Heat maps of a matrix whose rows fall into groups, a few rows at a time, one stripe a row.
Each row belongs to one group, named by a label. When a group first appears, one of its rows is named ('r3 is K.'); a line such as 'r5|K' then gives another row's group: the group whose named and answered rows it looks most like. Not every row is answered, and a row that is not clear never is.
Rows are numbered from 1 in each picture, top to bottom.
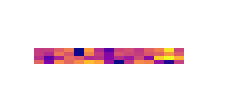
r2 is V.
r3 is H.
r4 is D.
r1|V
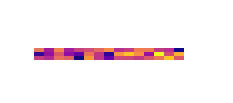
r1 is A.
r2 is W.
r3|V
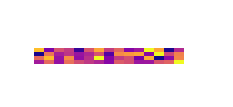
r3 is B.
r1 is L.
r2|W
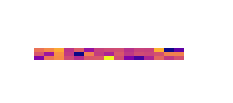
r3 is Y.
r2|V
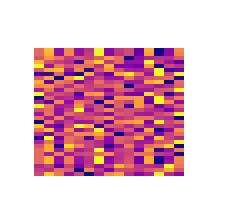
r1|B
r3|Y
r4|L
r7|W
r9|L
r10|Y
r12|L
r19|W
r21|B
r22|D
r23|W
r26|B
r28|B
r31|V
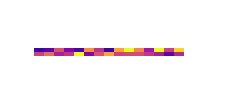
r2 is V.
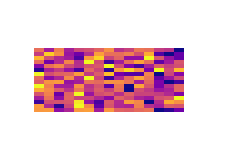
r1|A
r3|L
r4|D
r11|Y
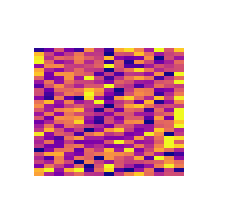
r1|W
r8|D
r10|Y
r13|W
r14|B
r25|H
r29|V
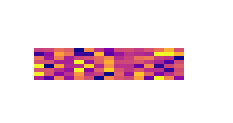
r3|A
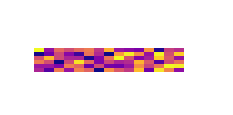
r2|W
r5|H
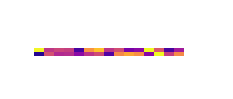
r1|L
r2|W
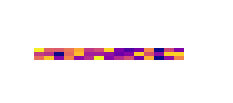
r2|H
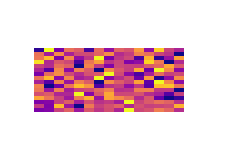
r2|A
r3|B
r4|L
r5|V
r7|Y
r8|B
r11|A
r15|V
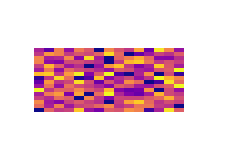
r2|Y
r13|V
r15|A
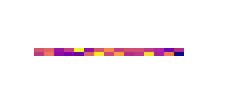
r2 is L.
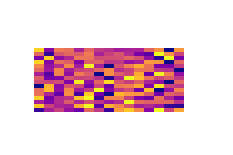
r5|D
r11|B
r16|W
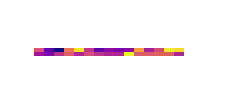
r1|H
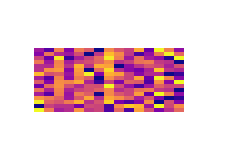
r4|A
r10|Y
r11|A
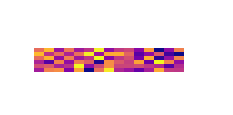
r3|B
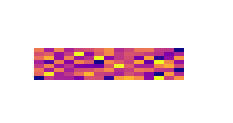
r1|A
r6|A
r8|W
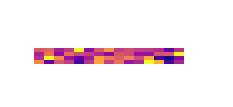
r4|L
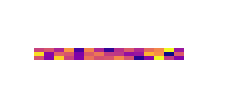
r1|V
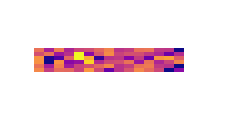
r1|A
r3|H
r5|A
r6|D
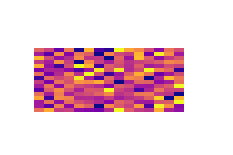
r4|V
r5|H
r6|L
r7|D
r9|D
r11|Y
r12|A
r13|L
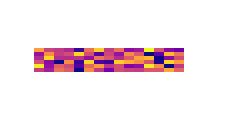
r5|L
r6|V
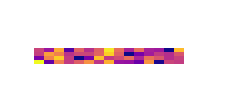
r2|Y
